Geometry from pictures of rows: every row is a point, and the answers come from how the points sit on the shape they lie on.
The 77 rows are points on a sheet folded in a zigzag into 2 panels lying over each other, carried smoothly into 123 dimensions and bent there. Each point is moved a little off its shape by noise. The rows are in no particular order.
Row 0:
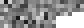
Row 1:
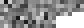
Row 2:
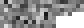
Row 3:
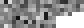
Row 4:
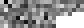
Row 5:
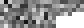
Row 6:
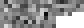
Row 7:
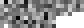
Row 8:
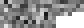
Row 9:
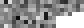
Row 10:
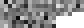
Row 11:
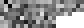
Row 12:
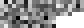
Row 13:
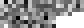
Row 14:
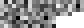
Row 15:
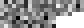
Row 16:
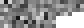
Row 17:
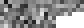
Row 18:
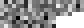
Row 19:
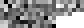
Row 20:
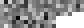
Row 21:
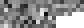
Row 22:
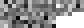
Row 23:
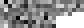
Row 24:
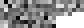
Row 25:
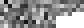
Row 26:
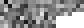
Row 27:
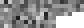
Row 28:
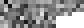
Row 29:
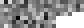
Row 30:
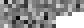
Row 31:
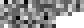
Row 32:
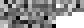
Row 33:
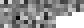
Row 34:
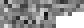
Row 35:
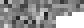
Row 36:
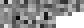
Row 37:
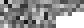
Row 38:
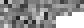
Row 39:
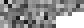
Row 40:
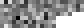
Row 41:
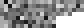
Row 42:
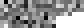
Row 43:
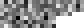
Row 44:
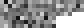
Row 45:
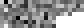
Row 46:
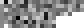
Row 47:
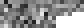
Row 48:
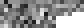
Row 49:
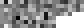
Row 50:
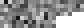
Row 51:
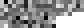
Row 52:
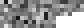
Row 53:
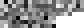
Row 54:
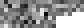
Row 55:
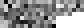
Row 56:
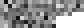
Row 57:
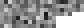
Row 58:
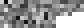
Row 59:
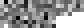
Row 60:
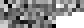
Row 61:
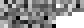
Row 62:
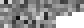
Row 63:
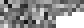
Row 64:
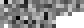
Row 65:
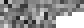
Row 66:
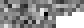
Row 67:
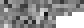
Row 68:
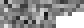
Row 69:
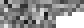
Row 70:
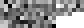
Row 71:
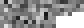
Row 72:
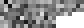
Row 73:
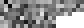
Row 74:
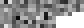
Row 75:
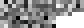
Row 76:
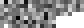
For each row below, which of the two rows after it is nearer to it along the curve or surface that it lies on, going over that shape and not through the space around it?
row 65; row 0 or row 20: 0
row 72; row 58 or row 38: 38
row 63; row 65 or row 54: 54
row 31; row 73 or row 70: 70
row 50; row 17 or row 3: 17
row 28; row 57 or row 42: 42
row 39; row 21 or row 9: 21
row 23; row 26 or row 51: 51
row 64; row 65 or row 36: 36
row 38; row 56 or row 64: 56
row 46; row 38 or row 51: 51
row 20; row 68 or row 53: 53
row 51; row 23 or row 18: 23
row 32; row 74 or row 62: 62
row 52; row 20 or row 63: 63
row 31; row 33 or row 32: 32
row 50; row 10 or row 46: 10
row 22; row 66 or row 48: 48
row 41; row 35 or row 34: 35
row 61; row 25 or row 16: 16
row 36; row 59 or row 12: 59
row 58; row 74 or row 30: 74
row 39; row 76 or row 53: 53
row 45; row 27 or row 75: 75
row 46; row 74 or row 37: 74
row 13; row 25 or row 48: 25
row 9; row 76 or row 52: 52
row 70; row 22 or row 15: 22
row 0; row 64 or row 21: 21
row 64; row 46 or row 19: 46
